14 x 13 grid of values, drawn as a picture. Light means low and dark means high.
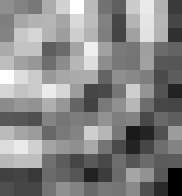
The ninth with the highest average is the bottom right. Concentric rings centre on the top left. Neither half mirrors the other. Values rise toward the bottom right.
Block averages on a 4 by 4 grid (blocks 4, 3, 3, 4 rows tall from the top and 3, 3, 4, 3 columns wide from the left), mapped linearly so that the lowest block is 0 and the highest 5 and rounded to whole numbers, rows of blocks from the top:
1122 | 0134 | 3335 | 3345
